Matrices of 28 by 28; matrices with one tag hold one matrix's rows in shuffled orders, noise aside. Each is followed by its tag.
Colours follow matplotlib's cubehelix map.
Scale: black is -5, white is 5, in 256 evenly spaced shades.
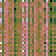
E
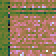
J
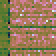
J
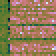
J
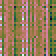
E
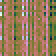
E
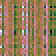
E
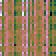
E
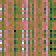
E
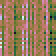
E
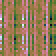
E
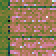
J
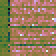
J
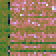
J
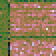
J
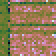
J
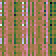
E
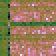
J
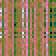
E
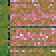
J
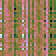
E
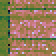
J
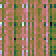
E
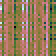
E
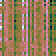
E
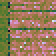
J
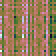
E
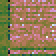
J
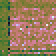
J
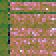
J
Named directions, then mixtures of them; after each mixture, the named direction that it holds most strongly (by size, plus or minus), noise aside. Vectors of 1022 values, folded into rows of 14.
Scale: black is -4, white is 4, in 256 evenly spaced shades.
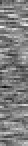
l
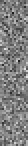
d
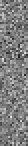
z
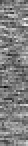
l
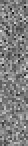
d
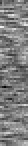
l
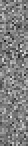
z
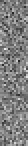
d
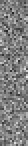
d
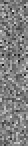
d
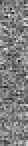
d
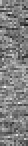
l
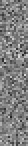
z
